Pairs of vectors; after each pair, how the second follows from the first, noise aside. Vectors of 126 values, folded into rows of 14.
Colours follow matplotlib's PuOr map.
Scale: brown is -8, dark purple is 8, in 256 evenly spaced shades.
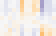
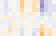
copied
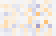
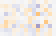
copied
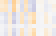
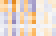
scaled up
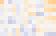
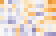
scaled up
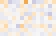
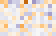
scaled up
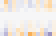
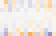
copied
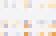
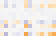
copied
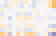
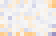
copied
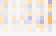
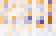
scaled up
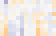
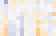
copied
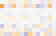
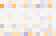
copied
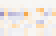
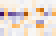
scaled up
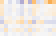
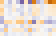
scaled up
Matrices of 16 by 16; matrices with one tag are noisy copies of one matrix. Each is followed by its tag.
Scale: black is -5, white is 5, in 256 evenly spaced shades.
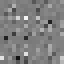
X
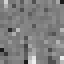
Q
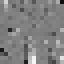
Q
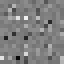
X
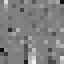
Q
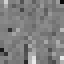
Q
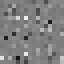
X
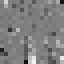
Q
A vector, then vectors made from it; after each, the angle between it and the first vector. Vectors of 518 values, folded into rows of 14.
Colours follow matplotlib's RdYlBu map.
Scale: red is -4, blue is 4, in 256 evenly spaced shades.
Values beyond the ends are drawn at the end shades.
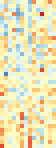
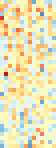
nearly opposite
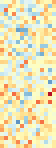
partly aligned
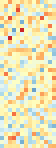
partly opposed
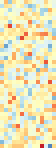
orthogonal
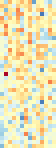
nearly opposite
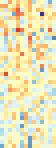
nearly opposite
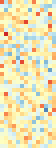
orthogonal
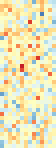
partly opposed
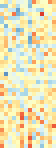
nearly parallel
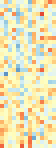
nearly parallel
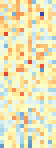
nearly opposite
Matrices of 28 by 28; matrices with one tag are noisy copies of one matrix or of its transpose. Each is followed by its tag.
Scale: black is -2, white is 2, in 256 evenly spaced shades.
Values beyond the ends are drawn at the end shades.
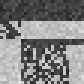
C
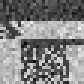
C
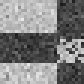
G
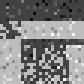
C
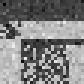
C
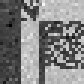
C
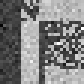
C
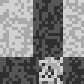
G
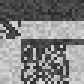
C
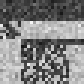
C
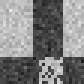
G
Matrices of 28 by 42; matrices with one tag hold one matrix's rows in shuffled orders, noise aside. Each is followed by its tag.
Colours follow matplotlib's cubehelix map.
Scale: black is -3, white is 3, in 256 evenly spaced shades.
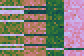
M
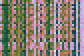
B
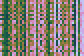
B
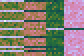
M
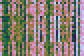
B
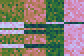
M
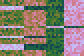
M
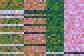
M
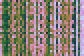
B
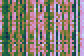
B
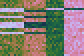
M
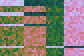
M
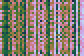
B
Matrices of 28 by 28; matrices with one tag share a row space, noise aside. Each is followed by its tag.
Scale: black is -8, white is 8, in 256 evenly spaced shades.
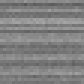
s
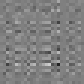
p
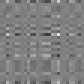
p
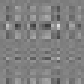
p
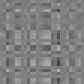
p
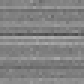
s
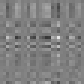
p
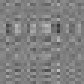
p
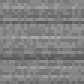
s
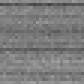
s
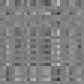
p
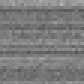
s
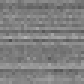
s
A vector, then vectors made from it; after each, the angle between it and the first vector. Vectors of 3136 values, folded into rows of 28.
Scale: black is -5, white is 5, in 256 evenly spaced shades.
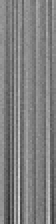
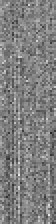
partly aligned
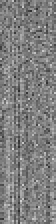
partly opposed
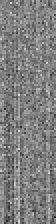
partly aligned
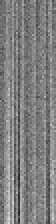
nearly opposite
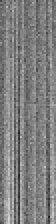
nearly opposite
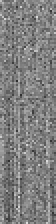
partly aligned
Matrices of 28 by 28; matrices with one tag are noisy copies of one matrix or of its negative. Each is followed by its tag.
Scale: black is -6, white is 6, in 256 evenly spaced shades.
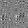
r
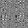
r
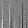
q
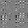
r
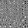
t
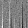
q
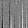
q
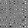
t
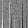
q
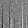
q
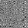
t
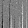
q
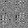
r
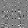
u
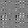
r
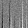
q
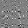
u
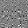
u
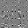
u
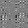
r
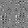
r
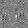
r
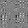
r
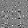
u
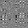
r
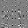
u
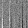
q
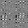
r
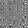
t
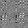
r
